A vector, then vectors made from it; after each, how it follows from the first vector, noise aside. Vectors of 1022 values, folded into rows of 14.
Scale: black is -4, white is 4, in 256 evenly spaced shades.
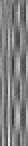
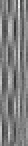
reversed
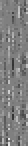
partly zeroed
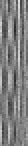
reversed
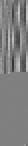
partly zeroed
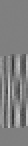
partly zeroed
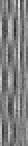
reversed
